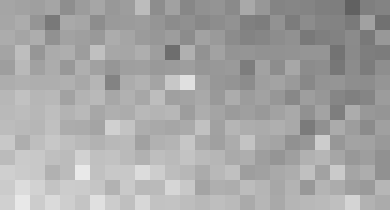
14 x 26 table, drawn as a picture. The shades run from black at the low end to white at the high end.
Slope: up to the bottom left. Stripes: none. Histogram: bell-shaped. Grain: fine. Ninth with the highest average: bottom left.
